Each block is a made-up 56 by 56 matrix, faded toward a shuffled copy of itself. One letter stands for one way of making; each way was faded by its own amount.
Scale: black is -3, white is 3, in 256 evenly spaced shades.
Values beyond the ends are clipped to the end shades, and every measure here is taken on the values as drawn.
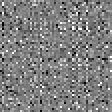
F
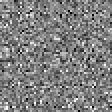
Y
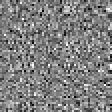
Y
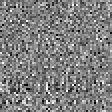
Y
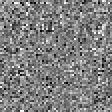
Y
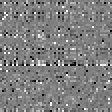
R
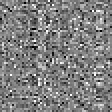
F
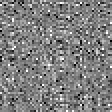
F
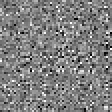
F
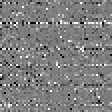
R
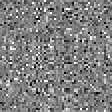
F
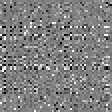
R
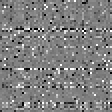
R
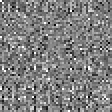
Y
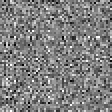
Y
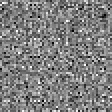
Y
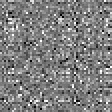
F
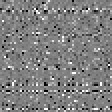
R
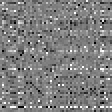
R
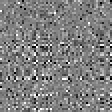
R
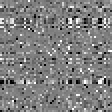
R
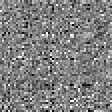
Y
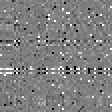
R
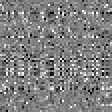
R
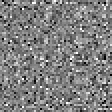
F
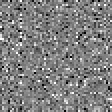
F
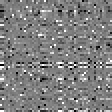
R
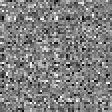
Y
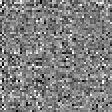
Y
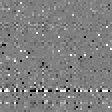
R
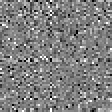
F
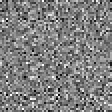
Y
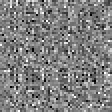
F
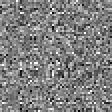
Y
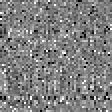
F
